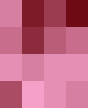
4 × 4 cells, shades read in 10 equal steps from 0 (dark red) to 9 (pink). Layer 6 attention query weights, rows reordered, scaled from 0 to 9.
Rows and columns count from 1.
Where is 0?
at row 1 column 4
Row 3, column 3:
8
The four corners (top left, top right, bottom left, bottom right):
7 0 4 7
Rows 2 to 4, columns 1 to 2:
6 2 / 8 7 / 4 9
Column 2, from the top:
1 2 7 9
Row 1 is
7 1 3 0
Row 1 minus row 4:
3 -8 -5 -7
